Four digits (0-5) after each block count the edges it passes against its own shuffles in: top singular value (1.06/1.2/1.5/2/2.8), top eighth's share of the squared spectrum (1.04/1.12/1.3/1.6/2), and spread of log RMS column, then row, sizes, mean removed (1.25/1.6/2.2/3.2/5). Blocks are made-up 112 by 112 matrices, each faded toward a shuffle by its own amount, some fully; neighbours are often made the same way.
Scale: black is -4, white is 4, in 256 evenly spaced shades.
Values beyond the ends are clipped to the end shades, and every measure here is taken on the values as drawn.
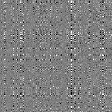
5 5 4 3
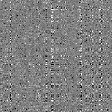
5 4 3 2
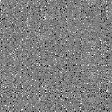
4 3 3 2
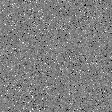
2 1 0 0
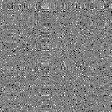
5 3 2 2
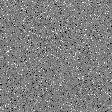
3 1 0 0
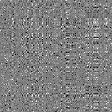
5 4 3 3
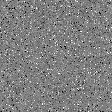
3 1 0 0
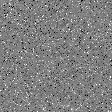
0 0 0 0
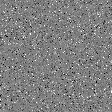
0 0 0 0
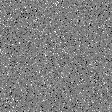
2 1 0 0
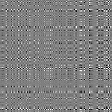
5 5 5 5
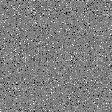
4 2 1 1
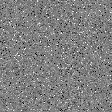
3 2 1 0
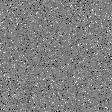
0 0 0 0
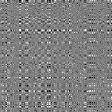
5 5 4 4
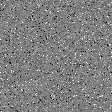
0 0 0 0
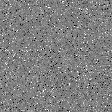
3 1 0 0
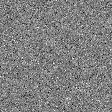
1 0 0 0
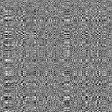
5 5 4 4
